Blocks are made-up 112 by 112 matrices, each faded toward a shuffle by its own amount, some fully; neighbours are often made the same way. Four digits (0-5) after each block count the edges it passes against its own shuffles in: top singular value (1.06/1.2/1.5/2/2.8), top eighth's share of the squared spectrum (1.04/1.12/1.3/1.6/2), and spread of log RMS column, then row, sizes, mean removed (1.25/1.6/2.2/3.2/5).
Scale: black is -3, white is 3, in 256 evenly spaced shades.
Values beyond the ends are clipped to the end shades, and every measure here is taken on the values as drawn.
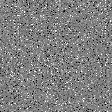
3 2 1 0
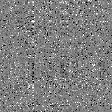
4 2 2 1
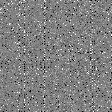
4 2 2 1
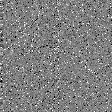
3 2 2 0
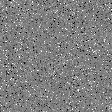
2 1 0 0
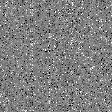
3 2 2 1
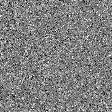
0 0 1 0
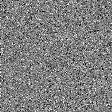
0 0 1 0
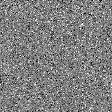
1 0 1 0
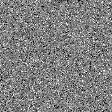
0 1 2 0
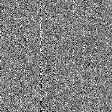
1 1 3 0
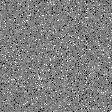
2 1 1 0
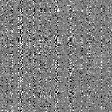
4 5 4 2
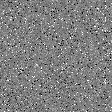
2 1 0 0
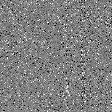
3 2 2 0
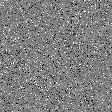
0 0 0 0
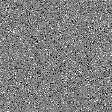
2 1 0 0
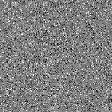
4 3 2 1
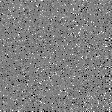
3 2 1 1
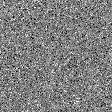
0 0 0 0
